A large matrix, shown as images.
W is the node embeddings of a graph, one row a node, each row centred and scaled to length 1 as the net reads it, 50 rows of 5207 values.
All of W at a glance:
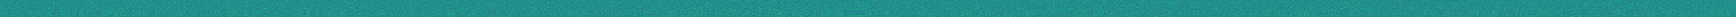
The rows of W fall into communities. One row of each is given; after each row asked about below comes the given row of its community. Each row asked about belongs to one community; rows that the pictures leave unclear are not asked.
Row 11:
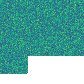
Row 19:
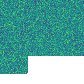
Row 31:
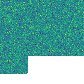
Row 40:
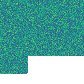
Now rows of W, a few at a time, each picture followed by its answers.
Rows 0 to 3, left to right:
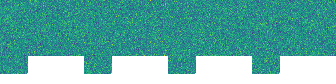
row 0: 31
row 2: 40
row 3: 19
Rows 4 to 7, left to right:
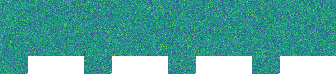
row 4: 31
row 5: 40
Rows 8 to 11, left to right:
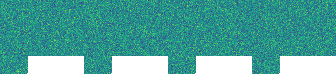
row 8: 19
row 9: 31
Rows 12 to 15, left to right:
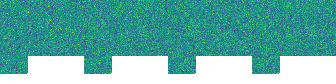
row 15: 31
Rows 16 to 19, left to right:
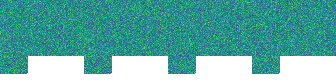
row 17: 40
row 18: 11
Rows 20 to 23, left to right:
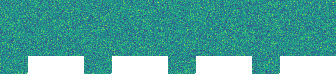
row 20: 31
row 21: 11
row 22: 11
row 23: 11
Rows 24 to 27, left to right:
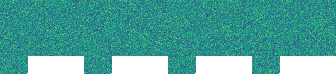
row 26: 31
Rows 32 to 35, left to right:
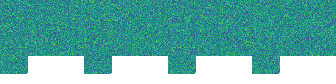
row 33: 40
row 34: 40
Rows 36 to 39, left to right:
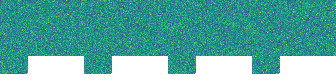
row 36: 40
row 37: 11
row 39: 40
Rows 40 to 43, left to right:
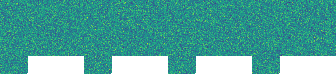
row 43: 11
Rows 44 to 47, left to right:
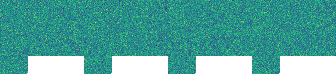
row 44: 11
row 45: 19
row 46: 31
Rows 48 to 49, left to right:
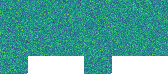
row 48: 40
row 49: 40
